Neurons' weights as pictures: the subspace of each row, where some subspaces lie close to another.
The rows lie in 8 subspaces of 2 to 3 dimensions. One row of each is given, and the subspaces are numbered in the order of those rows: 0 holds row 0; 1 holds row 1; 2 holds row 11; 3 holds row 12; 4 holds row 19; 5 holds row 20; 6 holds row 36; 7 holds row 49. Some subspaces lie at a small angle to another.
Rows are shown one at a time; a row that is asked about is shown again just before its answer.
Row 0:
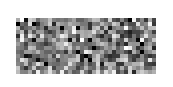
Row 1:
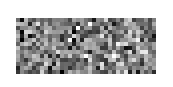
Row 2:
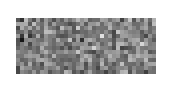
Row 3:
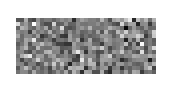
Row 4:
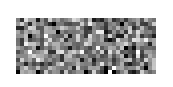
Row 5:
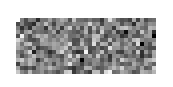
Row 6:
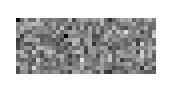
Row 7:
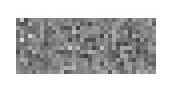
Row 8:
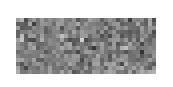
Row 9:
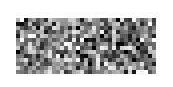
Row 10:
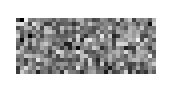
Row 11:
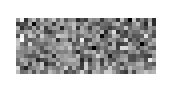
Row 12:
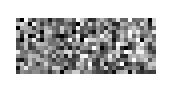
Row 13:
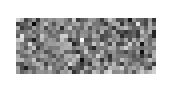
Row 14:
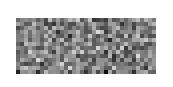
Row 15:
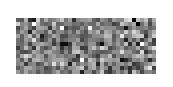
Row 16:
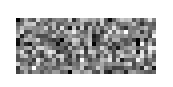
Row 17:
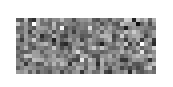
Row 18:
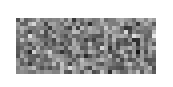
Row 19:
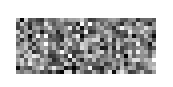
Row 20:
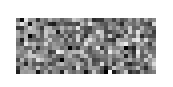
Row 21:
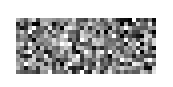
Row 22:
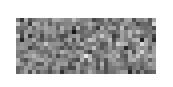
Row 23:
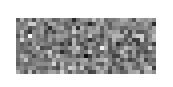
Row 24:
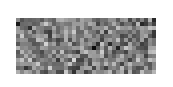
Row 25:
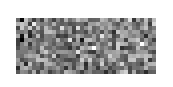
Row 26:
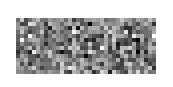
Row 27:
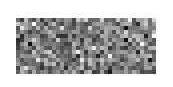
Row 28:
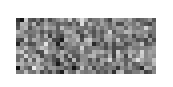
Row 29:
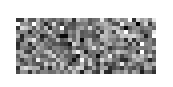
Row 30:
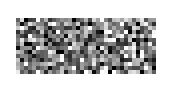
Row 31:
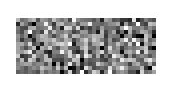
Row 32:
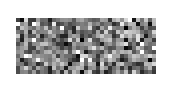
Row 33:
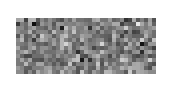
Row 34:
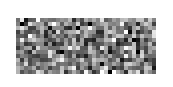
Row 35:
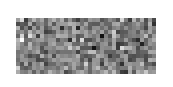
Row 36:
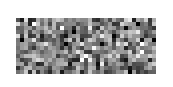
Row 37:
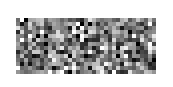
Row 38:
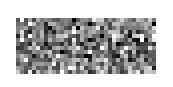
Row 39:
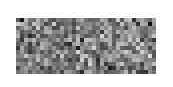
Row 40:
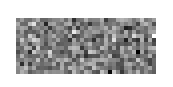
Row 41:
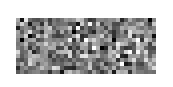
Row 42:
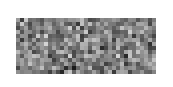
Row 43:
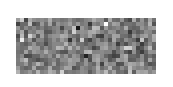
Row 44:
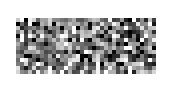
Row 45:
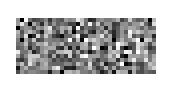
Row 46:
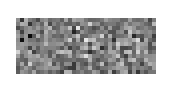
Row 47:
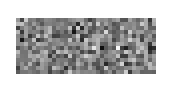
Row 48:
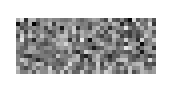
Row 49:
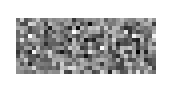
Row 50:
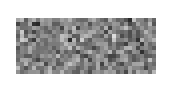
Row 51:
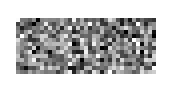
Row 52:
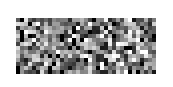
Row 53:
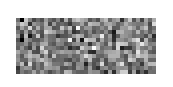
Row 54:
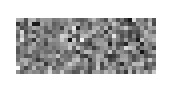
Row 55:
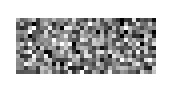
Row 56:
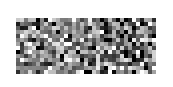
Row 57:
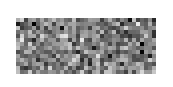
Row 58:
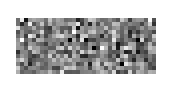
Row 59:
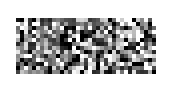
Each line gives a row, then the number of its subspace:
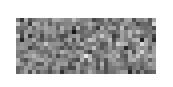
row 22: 6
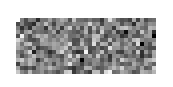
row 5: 4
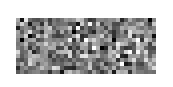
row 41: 3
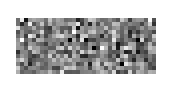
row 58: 3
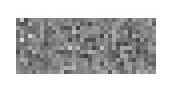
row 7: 7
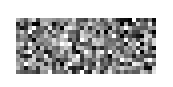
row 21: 1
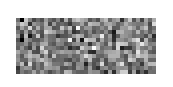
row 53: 2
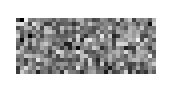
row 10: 5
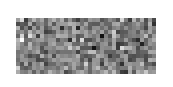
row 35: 2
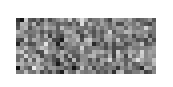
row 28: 4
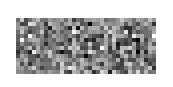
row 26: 7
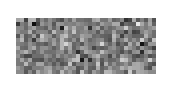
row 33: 6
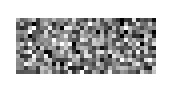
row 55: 1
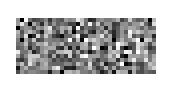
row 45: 3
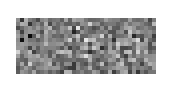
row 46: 7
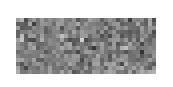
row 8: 3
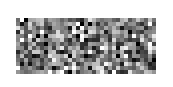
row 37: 4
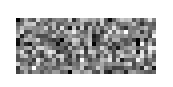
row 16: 4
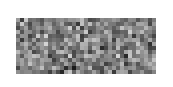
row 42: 4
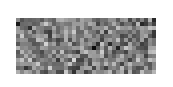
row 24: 4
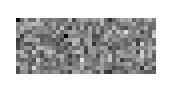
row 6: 4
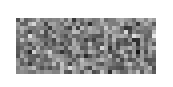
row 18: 7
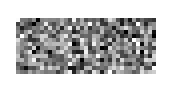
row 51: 3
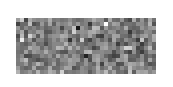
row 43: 0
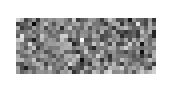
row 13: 3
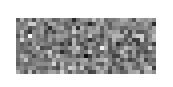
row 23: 6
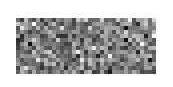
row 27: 2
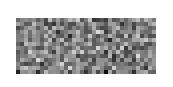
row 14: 5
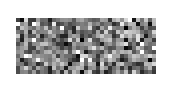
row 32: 0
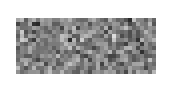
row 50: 1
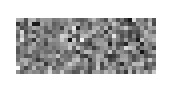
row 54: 1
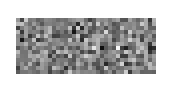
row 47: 4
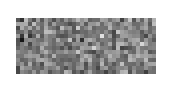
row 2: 2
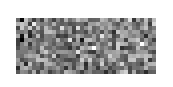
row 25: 2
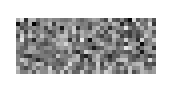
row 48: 0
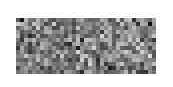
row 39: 5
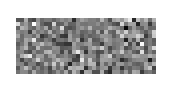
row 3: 0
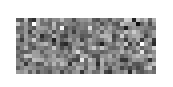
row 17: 6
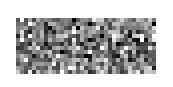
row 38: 6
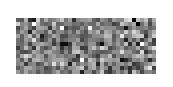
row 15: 6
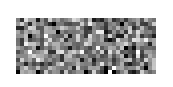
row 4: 5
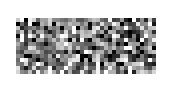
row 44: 0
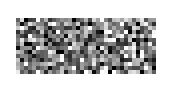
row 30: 5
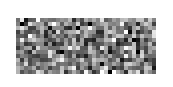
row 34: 5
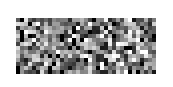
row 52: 1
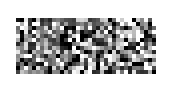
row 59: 1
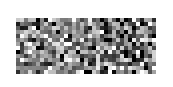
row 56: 5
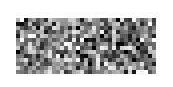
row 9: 5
